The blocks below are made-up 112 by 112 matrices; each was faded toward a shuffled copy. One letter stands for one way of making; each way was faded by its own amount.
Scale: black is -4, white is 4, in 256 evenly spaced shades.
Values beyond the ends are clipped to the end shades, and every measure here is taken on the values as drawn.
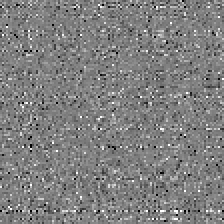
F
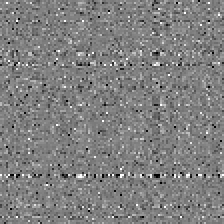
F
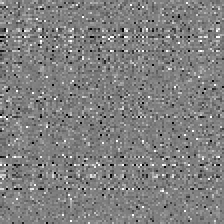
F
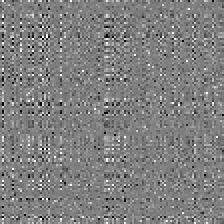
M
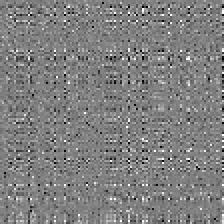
M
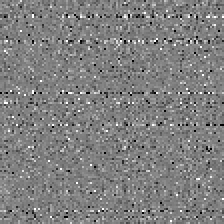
F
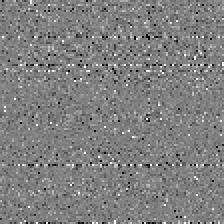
F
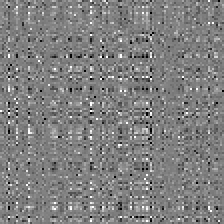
M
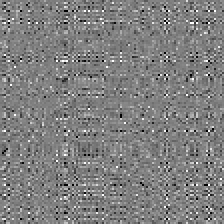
M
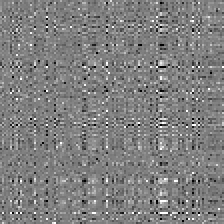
M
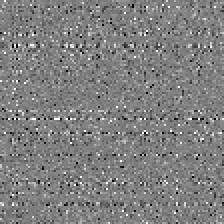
F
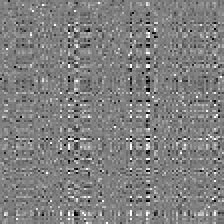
M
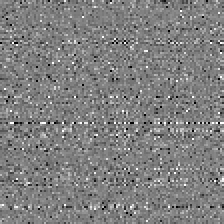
F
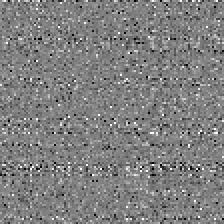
F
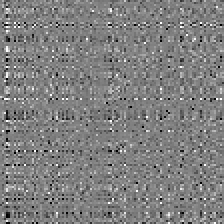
M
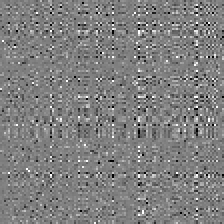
M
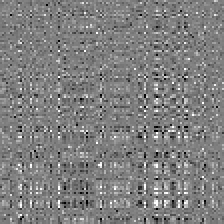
M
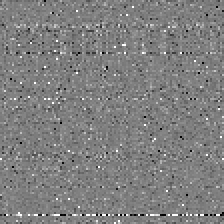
F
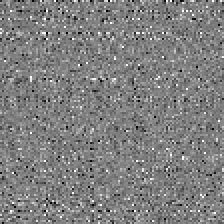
F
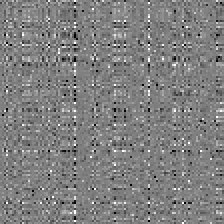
M
